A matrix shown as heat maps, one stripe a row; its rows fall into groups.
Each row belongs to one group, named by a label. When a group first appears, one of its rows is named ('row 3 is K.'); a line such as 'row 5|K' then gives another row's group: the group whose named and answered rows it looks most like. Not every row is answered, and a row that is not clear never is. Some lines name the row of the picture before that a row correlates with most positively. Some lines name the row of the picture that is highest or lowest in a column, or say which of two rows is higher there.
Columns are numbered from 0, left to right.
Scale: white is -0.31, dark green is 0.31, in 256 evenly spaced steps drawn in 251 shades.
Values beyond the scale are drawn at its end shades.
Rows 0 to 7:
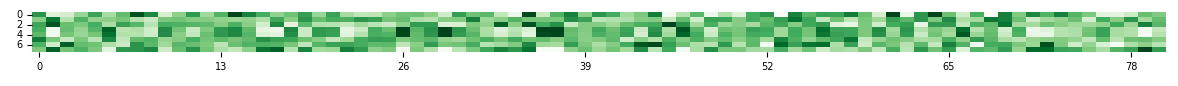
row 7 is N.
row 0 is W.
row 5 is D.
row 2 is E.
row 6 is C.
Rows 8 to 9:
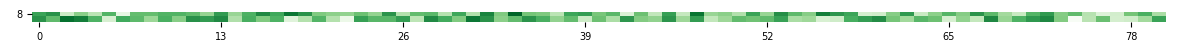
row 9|C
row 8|D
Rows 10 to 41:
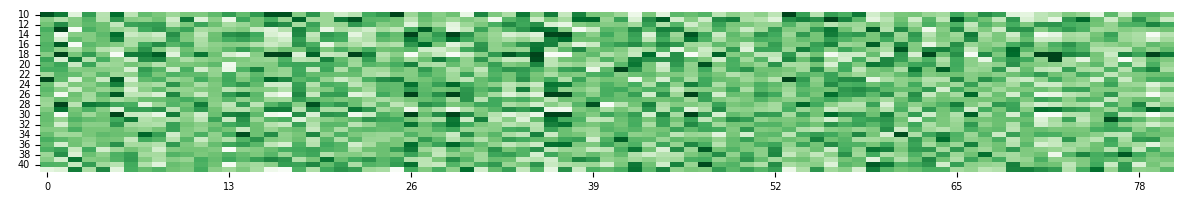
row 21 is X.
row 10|D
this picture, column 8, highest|18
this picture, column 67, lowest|19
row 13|E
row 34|W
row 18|N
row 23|D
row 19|C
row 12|N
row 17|W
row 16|E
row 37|X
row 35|X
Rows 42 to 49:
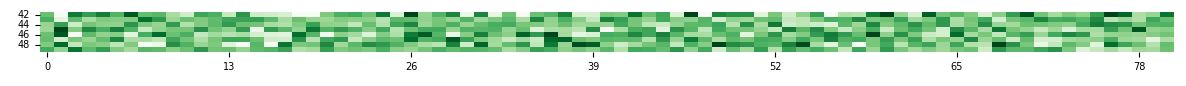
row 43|W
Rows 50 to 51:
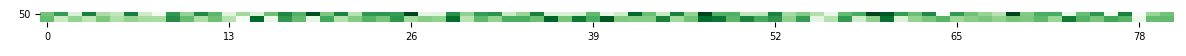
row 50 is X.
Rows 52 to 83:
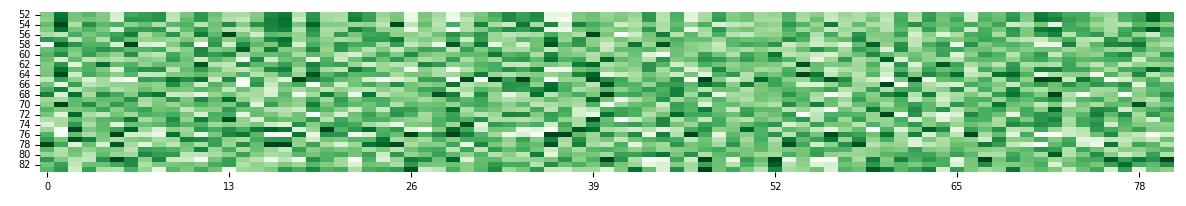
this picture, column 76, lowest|65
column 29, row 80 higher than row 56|No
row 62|W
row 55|N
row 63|N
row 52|N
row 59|W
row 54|D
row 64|W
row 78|D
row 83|X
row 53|N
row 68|C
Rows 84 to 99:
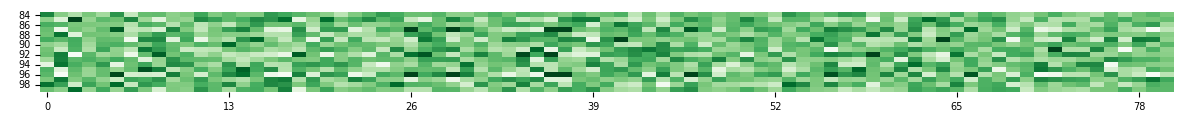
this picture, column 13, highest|90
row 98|D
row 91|C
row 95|W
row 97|N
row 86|X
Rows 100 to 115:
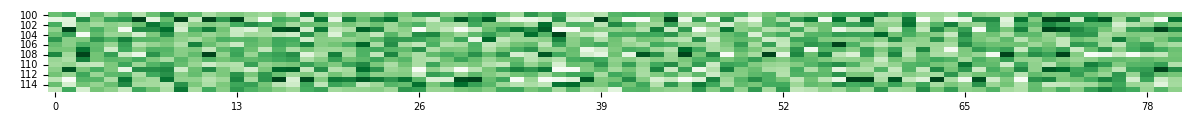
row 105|D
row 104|E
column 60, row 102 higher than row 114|No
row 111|N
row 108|C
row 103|N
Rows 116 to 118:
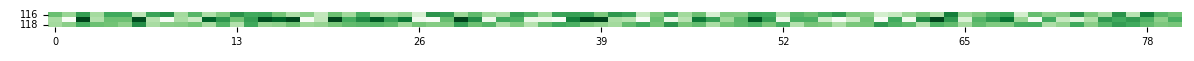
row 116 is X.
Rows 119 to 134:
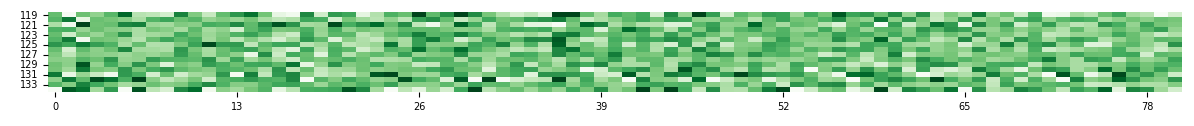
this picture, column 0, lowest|134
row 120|E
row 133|C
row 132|D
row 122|X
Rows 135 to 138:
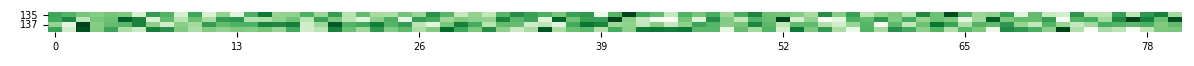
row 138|C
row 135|X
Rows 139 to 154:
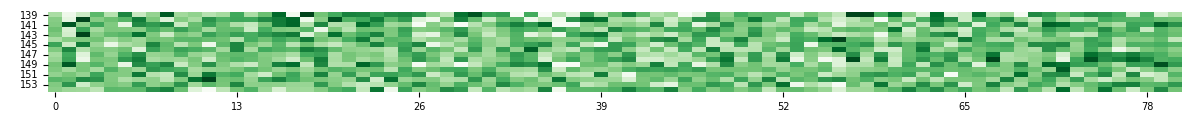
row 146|D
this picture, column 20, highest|140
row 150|C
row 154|C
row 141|N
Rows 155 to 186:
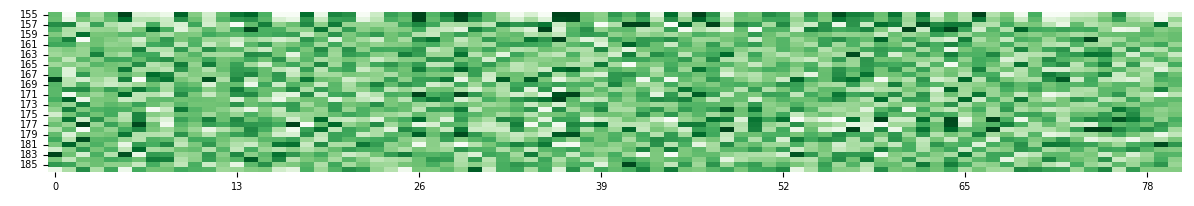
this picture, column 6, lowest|168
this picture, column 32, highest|168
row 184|W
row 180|C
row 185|X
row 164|W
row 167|W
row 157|X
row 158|W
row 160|E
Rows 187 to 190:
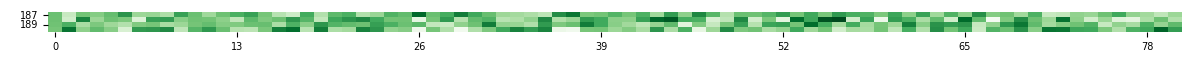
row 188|C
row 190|N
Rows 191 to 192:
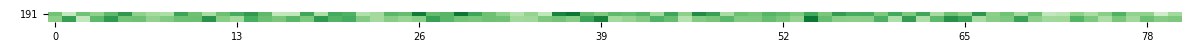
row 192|W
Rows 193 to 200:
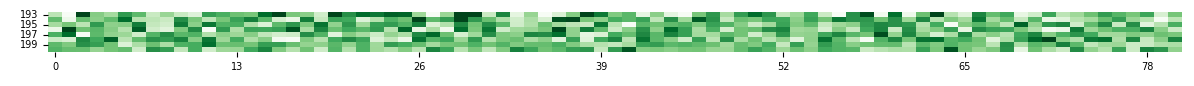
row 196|D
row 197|E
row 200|X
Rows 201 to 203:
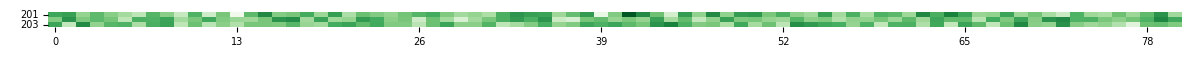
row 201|X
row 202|N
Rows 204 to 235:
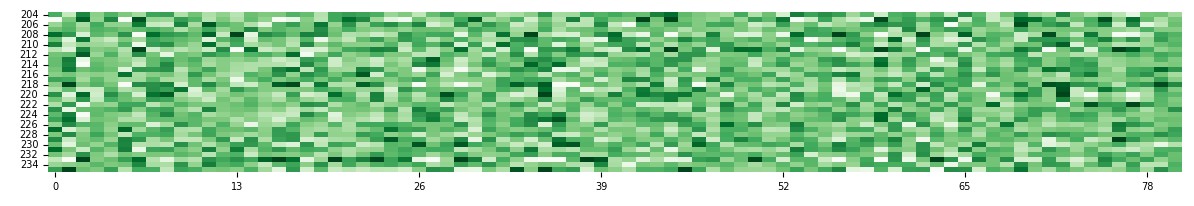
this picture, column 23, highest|233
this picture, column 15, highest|233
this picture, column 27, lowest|233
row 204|C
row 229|D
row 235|E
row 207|W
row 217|X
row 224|E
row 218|N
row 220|C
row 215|N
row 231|D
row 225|E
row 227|D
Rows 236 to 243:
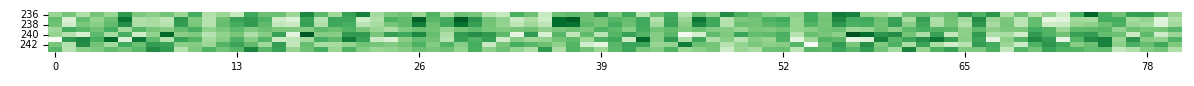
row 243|W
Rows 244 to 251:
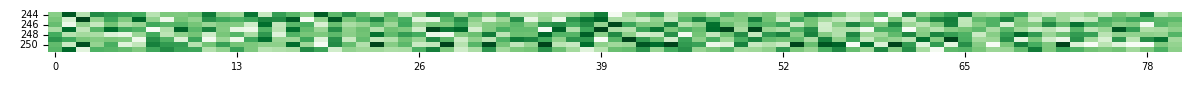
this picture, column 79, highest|249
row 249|X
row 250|C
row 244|W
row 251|E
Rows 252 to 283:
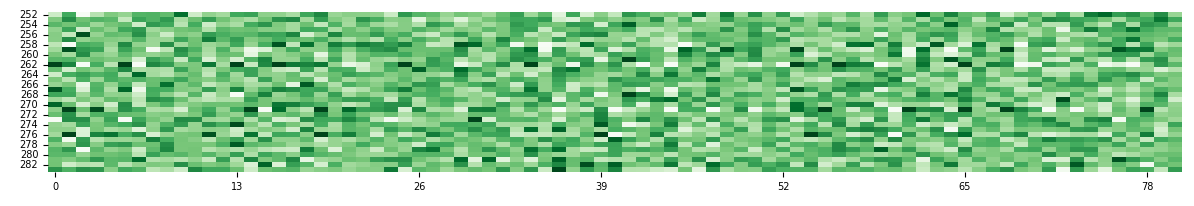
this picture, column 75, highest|252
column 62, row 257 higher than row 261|No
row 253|N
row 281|D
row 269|C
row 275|E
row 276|W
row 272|W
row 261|X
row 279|E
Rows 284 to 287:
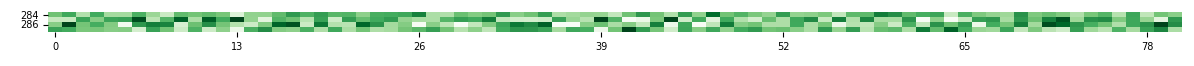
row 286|N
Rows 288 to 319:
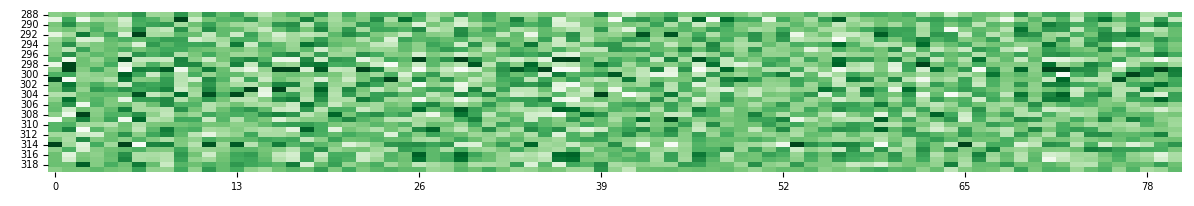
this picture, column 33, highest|299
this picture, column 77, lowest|314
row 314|D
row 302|N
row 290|N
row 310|D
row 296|N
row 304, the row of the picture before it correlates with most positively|285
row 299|N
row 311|E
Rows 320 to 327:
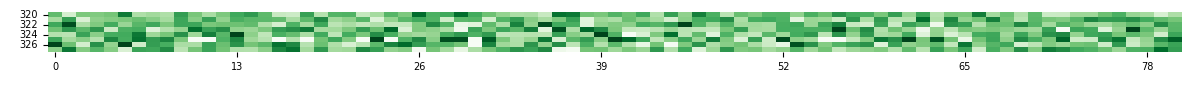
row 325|C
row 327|N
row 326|D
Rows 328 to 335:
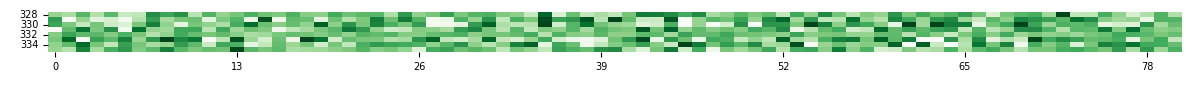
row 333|E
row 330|W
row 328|C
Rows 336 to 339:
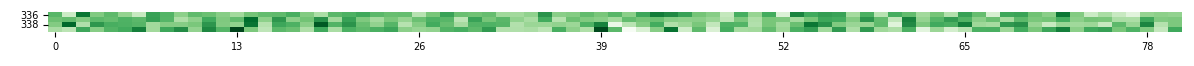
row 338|W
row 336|C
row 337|W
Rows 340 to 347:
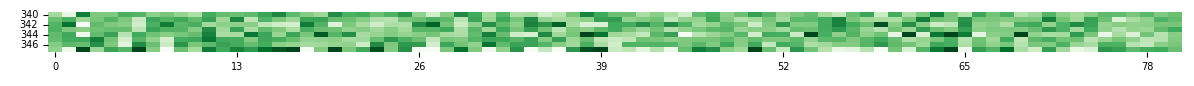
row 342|E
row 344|W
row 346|C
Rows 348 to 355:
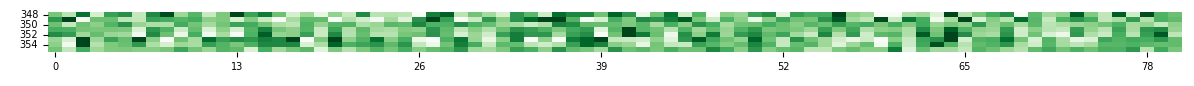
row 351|X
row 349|E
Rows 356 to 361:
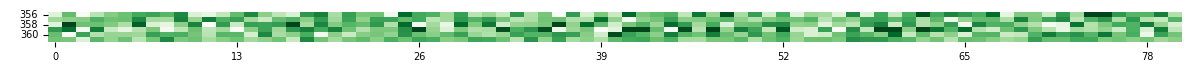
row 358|D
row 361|E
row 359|X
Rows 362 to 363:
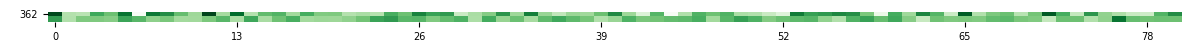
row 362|D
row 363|D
